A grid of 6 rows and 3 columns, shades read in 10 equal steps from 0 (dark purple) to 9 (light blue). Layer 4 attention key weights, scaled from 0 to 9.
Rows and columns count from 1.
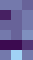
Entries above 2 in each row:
3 2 3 3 0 3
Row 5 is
0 0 2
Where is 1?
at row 2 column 1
